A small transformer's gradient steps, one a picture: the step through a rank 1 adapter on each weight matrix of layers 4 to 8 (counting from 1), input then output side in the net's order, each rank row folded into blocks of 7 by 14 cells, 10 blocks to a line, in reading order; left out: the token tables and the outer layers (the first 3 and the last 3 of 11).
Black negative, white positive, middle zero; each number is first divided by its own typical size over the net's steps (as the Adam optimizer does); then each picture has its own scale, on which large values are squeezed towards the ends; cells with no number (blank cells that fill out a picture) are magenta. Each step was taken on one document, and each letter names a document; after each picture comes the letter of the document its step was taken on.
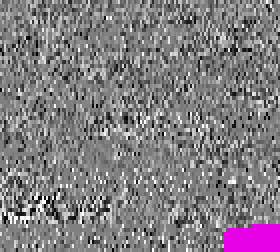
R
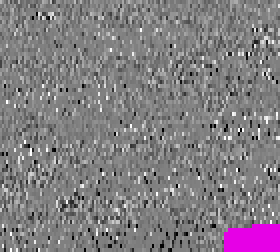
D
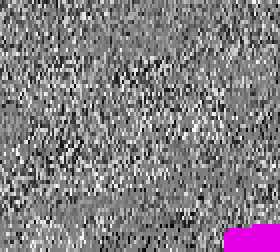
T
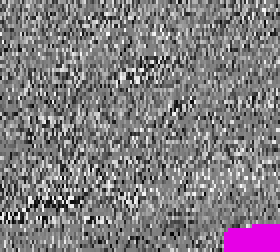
T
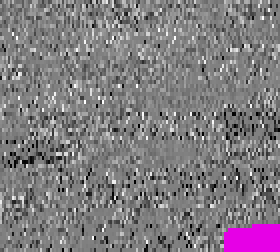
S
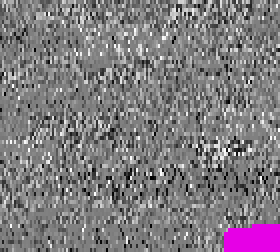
S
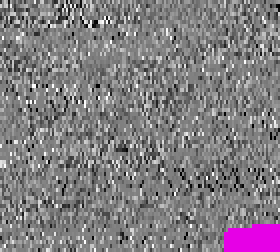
S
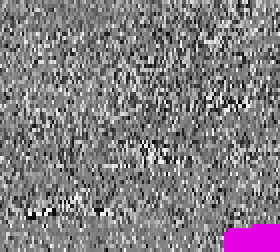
T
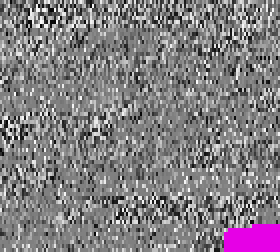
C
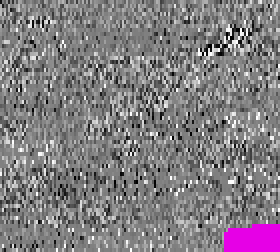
R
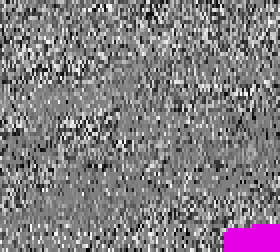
C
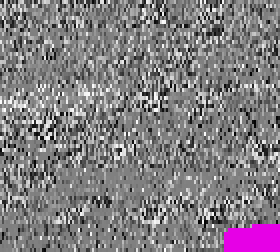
C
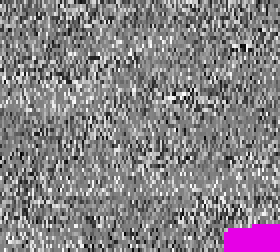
T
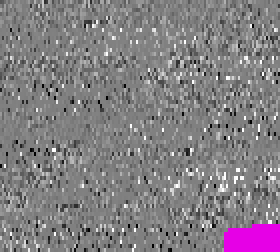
D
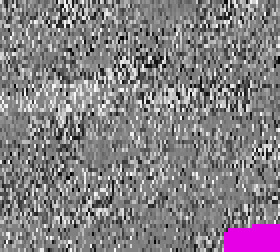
T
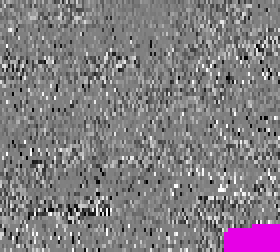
D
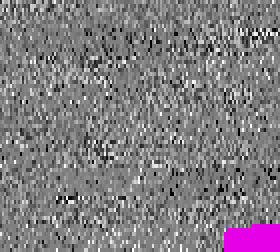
D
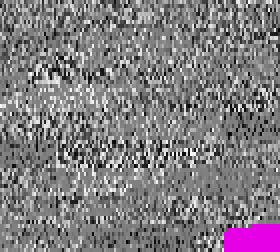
T
